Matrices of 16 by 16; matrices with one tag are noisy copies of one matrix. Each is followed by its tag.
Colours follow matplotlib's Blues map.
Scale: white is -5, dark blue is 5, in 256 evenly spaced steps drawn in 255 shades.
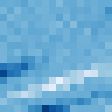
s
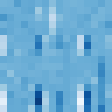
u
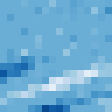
s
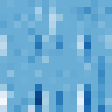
u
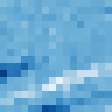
s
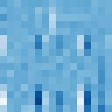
u
